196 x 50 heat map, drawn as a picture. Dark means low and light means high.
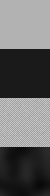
It is made of 4 by 1 panels. Panel 1,1: high, flat. Panel 2,1: very low, flat. Panel 3,1: high, checkered. Panel 4,1: very low, smooth, faint in contrast.
